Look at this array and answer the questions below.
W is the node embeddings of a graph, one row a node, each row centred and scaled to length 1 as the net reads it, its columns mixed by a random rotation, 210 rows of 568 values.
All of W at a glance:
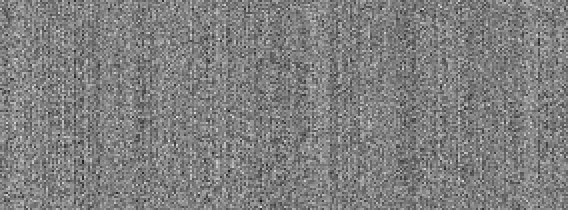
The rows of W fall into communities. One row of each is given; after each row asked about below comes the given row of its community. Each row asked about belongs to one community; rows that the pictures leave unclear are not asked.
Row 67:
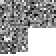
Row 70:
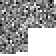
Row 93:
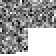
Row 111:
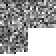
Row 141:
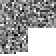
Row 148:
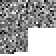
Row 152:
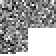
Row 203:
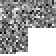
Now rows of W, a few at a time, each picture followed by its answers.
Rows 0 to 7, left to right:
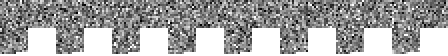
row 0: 93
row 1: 152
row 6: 148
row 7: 203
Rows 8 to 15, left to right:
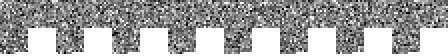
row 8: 93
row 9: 93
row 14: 111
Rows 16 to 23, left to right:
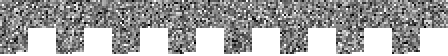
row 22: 152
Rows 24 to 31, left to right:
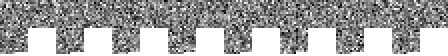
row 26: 152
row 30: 148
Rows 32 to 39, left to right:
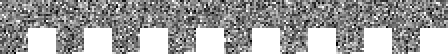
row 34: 148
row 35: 152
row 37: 67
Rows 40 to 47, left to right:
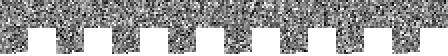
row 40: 111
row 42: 111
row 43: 111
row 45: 203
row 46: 93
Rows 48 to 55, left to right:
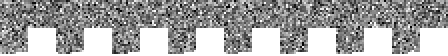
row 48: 67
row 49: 148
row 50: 152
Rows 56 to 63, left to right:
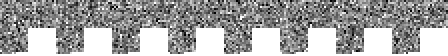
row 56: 203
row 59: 67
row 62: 141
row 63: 141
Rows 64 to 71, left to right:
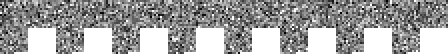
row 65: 70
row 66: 70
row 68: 141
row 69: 203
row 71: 152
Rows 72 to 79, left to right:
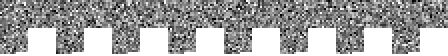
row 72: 148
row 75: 70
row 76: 152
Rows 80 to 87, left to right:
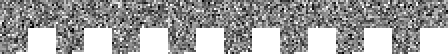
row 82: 67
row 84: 93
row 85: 148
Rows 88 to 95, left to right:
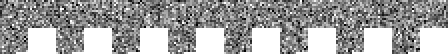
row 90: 203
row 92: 141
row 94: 203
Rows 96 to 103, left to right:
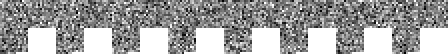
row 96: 152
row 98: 203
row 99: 141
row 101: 70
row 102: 152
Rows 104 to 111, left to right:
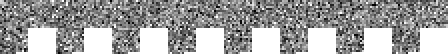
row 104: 93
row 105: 152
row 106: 141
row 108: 67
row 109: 70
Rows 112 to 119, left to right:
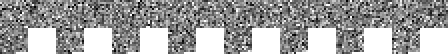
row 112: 152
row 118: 141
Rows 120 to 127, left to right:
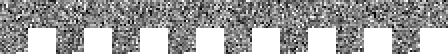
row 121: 67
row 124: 152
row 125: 111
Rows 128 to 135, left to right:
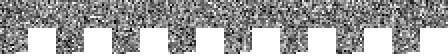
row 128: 152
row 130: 203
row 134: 152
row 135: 152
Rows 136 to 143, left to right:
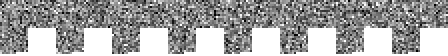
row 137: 203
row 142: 67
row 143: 93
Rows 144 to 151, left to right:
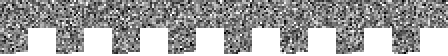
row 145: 141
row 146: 152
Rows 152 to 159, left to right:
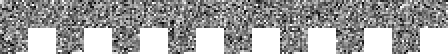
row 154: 111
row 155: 203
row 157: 148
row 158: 148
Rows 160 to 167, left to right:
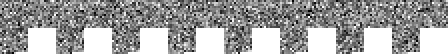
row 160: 93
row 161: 148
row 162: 148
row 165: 67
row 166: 111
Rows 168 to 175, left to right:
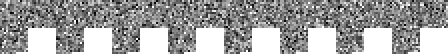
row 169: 148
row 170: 111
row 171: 70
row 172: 93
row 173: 70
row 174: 148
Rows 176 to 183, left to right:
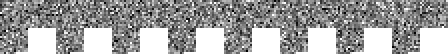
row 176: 148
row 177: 148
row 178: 148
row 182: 148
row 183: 203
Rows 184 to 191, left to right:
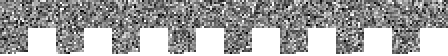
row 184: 141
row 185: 148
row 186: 152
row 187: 141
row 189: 141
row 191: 67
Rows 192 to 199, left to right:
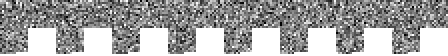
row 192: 152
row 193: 93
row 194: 70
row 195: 70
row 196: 70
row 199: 93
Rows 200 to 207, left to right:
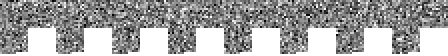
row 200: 141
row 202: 148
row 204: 203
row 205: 67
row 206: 111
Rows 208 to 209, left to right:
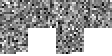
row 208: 70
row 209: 203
